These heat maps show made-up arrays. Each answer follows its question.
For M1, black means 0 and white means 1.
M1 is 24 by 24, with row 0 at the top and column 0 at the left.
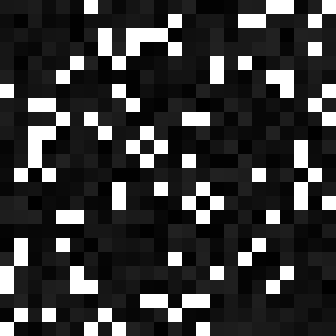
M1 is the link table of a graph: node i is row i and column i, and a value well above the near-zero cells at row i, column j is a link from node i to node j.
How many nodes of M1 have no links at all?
1
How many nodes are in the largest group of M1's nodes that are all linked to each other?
3
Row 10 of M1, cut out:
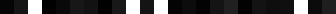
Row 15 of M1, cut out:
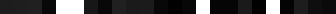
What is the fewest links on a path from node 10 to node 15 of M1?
3
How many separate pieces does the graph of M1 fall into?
2
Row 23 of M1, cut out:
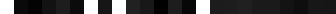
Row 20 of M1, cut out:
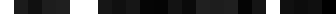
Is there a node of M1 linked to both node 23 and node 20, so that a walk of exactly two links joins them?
yes
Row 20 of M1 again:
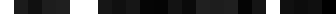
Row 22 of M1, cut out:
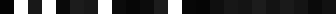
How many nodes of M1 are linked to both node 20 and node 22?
0
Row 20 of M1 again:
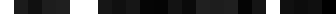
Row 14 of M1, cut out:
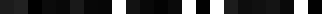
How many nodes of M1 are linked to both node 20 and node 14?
0
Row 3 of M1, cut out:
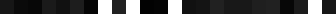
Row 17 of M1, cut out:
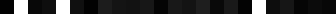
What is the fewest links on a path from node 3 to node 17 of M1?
3
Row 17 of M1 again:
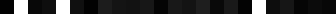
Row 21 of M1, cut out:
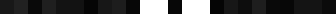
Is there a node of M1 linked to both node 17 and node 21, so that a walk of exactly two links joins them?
no
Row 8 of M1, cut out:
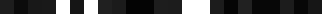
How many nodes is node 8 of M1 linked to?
5
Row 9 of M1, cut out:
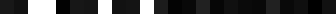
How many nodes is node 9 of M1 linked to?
4
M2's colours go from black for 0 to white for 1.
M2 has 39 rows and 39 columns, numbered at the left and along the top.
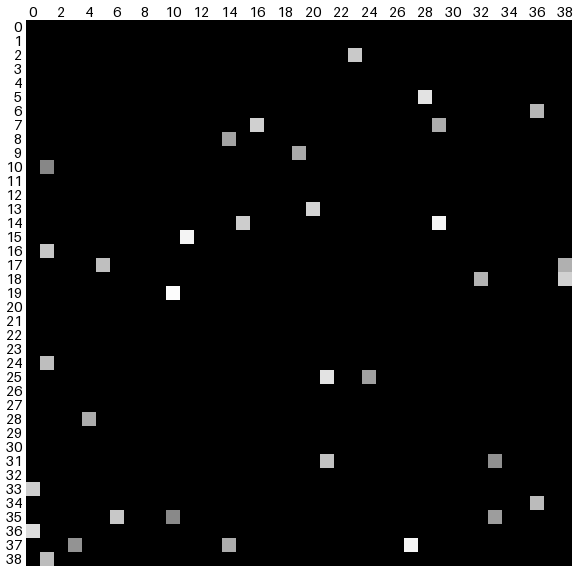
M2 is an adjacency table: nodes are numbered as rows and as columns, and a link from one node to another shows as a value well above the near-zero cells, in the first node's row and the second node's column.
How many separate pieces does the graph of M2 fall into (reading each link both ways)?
7
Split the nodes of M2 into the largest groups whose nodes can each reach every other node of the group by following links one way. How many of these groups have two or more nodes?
0
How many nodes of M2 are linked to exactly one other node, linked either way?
12
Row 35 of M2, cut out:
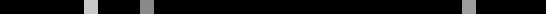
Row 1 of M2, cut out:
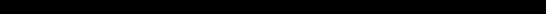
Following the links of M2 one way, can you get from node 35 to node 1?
yes
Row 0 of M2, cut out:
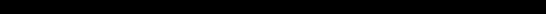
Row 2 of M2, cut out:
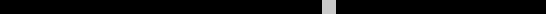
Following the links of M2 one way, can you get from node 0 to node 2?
no
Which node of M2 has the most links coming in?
node 1
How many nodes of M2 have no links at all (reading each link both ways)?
4
